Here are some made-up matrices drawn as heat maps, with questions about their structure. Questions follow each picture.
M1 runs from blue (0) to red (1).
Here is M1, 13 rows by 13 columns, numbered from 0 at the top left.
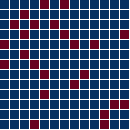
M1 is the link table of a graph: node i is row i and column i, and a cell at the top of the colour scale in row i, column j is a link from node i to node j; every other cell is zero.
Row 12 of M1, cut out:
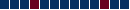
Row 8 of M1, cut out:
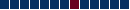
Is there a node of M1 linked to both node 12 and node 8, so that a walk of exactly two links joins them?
no
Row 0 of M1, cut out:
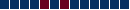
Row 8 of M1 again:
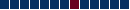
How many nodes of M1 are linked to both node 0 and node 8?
0
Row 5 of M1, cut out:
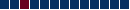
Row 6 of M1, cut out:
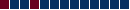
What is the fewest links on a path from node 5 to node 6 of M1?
3
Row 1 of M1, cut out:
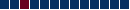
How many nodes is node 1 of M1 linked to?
1
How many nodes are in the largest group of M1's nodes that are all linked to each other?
2
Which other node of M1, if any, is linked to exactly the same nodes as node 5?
node 1
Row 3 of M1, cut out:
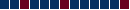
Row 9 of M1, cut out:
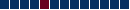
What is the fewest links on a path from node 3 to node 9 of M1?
4
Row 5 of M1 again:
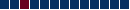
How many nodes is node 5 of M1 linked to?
1
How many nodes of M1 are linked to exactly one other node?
5
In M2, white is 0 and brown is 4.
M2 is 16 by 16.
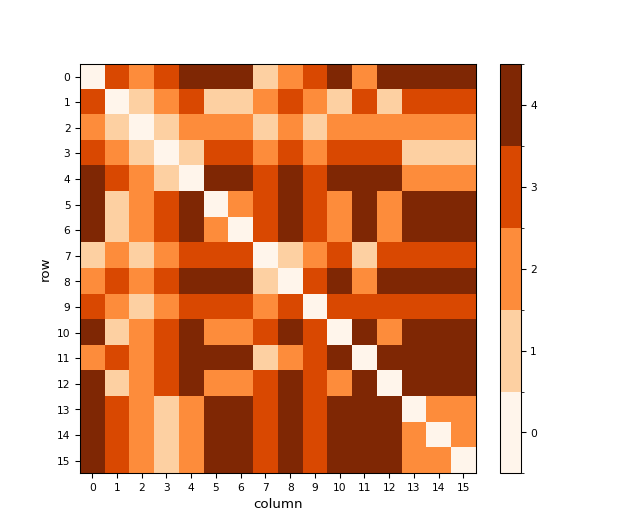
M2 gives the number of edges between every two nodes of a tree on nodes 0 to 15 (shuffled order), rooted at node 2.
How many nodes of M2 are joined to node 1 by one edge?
5
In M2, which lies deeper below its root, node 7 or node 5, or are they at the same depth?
node 5
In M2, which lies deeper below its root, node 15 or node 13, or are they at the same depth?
the same depth
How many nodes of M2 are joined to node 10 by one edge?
1
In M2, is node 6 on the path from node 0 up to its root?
no
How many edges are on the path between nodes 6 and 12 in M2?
2
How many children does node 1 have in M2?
4
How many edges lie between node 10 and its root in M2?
2
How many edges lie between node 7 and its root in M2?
1
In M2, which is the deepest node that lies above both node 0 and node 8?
7
